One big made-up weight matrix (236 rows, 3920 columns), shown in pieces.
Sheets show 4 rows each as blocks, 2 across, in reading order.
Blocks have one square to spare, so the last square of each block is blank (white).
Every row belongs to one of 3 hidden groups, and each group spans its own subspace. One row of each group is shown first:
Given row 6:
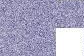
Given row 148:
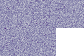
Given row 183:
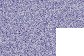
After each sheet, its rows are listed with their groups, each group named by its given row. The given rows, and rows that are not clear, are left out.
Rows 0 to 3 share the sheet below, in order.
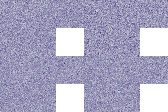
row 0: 6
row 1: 148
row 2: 148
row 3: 183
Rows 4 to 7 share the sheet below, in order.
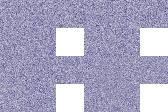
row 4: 6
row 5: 148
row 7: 183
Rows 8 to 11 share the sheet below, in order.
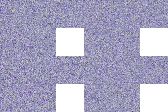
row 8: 148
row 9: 6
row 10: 183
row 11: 183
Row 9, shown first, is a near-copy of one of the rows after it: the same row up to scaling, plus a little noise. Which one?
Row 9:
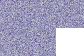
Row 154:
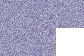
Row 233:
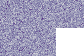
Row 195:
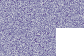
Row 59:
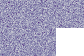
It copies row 195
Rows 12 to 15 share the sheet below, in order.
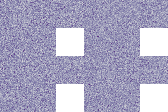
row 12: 148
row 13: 148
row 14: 183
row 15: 148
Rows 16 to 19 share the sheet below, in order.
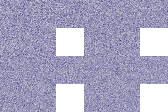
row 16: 148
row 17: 6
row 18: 148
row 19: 148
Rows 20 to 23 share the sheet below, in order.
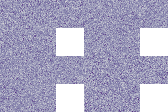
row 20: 183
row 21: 6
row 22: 6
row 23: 6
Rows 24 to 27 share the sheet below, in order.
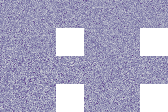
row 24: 148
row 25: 183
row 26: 6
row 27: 148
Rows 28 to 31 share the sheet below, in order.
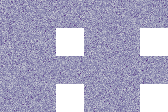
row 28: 183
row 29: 183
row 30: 183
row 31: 6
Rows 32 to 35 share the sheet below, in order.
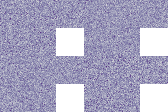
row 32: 183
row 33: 183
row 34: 183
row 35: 183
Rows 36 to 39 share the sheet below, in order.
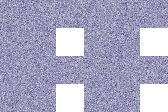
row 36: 183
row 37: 6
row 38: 148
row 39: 183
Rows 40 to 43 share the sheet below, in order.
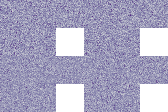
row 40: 148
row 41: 6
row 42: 183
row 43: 183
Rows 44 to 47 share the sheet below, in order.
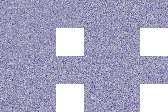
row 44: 183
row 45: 183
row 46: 183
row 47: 183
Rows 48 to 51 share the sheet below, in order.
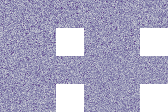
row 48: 6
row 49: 183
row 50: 6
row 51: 148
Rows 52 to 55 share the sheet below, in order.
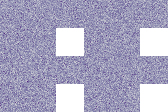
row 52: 6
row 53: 6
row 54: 148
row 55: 6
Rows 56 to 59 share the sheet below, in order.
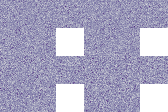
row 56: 148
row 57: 148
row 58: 6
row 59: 6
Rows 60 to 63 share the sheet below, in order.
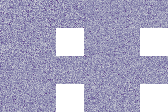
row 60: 183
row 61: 148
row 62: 148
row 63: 183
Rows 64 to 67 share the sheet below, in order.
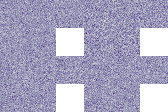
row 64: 6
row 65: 6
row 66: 148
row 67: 183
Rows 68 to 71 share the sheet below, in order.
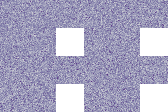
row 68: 183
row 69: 148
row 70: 6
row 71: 6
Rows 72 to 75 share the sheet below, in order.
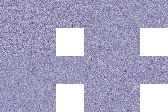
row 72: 183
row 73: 183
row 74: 148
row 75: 6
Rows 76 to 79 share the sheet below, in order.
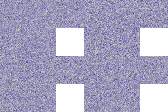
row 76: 148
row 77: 6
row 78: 183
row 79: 183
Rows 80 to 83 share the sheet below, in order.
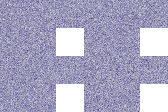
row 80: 183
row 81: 6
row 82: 6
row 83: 148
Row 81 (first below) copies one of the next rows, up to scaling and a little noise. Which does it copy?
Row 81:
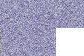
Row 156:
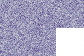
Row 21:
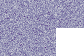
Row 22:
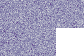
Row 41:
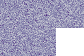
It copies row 21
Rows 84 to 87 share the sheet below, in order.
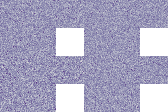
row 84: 183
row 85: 183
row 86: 183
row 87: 183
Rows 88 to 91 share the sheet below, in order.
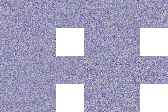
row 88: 148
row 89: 183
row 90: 183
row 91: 183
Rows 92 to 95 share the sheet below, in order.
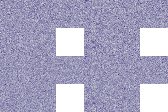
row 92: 6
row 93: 183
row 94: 148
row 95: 183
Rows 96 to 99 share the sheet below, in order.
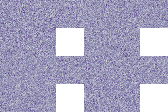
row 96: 183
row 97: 183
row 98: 148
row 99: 183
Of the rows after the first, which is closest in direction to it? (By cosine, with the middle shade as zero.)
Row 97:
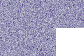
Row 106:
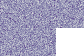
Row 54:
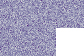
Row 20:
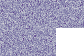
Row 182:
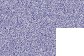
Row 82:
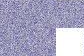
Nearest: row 20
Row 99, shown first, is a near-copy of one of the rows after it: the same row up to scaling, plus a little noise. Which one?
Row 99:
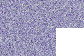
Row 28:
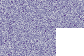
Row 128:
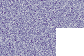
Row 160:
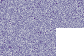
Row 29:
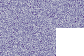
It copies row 128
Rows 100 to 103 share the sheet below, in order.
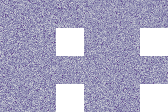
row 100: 6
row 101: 183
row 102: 183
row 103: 6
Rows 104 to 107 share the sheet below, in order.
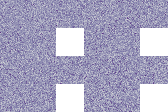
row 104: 6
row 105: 148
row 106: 183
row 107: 6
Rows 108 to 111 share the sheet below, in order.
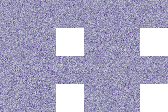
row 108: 183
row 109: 183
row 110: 6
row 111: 183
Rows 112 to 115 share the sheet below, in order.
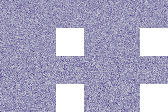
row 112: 6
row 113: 6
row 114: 148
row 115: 148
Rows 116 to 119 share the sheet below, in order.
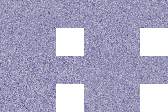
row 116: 6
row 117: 148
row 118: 148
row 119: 6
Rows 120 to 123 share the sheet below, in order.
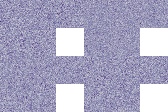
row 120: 6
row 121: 6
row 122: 183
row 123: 6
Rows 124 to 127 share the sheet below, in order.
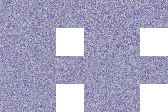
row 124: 6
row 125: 183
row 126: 148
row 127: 148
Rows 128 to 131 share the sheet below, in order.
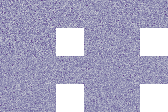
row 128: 183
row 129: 148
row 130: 148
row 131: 183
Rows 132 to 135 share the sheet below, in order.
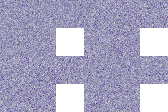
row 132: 183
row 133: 6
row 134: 6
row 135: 148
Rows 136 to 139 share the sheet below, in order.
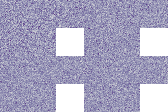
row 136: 6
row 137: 148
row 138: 183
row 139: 183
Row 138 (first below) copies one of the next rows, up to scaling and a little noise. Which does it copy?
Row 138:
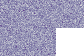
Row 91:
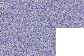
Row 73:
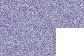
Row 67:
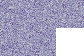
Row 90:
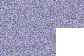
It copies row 73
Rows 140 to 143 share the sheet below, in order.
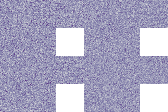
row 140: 148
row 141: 148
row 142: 148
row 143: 183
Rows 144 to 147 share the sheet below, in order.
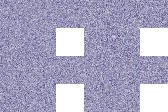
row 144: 148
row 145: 183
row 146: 183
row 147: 148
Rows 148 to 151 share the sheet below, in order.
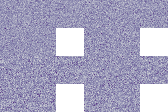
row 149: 6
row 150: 183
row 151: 148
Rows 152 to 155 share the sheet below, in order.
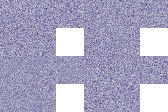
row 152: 6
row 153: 148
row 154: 6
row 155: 6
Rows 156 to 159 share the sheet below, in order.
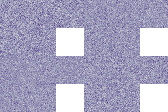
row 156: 6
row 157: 6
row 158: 183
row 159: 183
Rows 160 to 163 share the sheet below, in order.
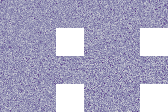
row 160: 183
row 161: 6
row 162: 6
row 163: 6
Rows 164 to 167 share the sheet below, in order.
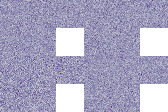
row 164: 148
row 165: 183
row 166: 6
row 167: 183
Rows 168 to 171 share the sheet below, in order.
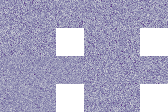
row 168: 6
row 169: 183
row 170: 183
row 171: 183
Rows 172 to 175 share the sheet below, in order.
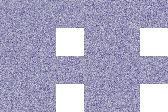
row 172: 183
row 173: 148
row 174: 6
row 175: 148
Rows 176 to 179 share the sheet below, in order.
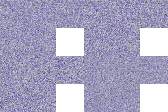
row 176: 148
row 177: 148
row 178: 148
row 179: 148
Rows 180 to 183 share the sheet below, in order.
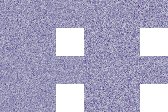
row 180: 148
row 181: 6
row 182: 148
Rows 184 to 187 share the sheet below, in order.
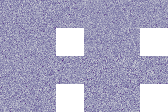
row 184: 183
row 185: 183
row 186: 6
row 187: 183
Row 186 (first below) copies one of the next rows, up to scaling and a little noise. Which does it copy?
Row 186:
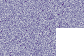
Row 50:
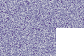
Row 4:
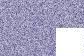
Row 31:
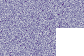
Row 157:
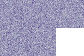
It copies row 31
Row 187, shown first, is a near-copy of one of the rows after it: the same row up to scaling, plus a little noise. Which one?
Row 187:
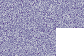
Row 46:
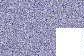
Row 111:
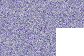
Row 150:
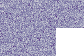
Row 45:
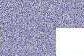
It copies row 45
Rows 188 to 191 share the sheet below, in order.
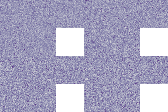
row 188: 148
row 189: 183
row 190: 148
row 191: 183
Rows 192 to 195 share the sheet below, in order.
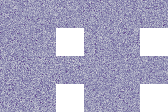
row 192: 6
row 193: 6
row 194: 6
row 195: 6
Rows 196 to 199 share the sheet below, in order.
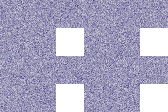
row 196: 6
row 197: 6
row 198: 6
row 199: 183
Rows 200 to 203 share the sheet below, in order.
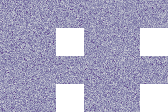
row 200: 6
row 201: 183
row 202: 6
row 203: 183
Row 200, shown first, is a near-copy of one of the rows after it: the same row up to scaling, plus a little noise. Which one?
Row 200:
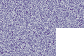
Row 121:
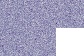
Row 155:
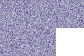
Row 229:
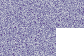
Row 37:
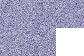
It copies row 155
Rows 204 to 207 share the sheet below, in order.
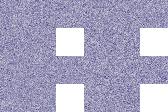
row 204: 148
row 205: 183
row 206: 183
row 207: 6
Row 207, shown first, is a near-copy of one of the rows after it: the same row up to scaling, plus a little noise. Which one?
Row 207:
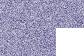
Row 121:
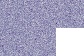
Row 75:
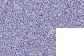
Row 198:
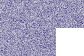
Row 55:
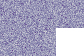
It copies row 198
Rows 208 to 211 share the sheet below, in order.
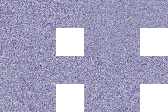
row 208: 148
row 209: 148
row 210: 183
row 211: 6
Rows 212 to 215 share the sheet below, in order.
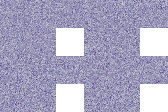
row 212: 148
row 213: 183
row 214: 148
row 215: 183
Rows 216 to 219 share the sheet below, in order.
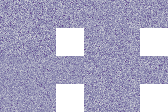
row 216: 6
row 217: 148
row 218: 183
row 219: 148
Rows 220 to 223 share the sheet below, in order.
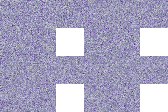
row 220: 148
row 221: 183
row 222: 183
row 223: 183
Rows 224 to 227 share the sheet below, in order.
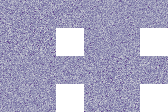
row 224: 183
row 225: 148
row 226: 183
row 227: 148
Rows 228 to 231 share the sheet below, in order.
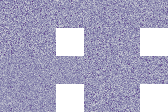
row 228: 6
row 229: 6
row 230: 183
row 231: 148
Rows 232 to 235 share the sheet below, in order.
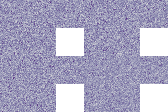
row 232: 148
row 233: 6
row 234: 183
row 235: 148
